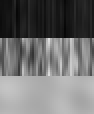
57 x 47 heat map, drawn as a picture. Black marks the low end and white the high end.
It is made of 3 by 1 panels. Panel 1,1: very low, streaked downward, faint in contrast. Panel 2,1: middling, streaked downward, strong in contrast. Panel 3,1: high, smooth, faint in contrast.
